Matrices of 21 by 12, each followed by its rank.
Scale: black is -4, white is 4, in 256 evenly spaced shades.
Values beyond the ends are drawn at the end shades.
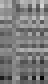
two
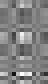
one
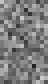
full rank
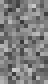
full rank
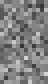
full rank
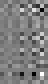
two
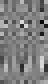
two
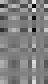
one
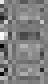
two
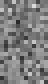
full rank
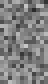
full rank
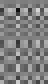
one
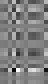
one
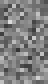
full rank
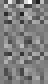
two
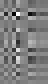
one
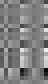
one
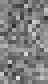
full rank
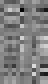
two
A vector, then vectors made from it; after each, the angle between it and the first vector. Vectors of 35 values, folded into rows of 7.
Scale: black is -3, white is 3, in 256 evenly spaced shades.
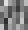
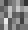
nearly opposite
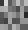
partly aligned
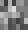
partly opposed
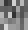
partly opposed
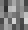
partly opposed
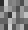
partly aligned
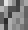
nearly parallel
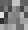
orthogonal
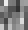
nearly parallel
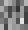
nearly parallel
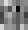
partly aligned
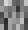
nearly parallel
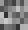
partly opposed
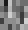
partly opposed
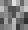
orthogonal
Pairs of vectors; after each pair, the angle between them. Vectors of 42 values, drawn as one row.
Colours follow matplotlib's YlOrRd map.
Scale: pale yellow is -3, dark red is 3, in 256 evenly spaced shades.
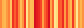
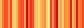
nearly opposite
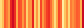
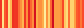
orthogonal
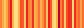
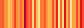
partly opposed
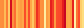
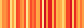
partly opposed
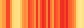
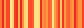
orthogonal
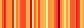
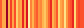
orthogonal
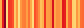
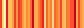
nearly opposite
